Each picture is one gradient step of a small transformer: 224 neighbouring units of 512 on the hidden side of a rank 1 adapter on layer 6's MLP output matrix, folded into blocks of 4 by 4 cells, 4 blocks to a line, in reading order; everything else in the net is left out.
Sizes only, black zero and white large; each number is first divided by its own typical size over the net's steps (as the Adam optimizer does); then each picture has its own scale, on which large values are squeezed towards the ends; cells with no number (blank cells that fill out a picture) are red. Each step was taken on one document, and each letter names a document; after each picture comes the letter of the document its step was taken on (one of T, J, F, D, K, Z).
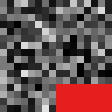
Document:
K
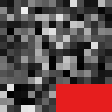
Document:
K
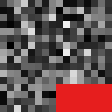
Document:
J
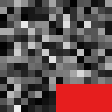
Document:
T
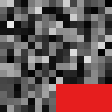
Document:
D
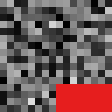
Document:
D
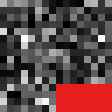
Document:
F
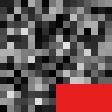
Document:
J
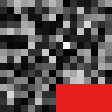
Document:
J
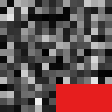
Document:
F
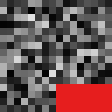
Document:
T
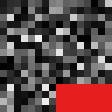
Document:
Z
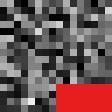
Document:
D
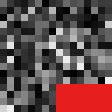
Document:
K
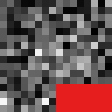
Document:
F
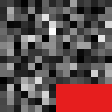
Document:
Z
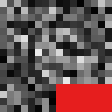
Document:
F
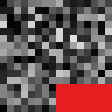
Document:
D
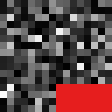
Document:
Z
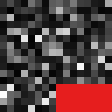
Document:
Z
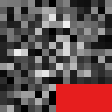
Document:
J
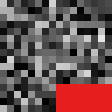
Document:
K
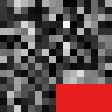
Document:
J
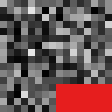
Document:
D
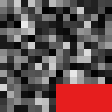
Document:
J
